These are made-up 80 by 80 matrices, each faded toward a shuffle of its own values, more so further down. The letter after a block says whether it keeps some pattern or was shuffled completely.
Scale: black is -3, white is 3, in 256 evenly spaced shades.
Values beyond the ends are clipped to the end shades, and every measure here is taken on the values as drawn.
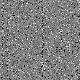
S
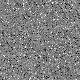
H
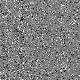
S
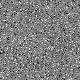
H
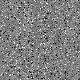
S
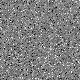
H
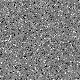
H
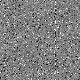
S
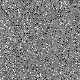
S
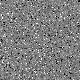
H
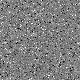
H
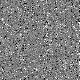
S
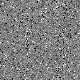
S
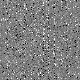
S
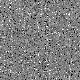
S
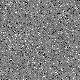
H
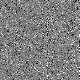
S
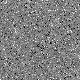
H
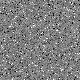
H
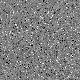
H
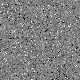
H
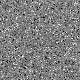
H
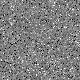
H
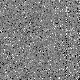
S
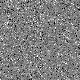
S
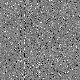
S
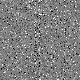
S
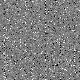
S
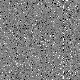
S
